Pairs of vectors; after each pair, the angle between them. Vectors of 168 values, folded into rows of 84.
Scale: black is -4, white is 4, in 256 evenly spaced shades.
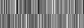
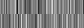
nearly parallel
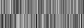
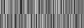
partly aligned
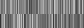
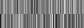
partly aligned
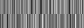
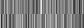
partly opposed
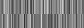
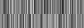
nearly opposite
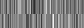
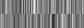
partly opposed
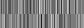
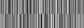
nearly parallel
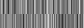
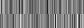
partly opposed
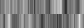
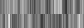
nearly parallel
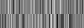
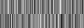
partly aligned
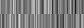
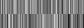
orthogonal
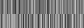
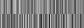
nearly opposite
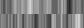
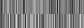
orthogonal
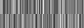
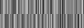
nearly opposite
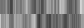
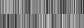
partly opposed
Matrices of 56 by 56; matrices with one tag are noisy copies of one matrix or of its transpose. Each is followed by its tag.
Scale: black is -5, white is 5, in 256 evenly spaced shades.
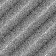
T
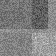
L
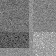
L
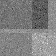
L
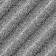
T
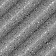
T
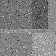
L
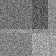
L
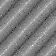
T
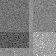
L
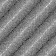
T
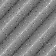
T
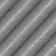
T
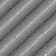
T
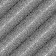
T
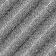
T
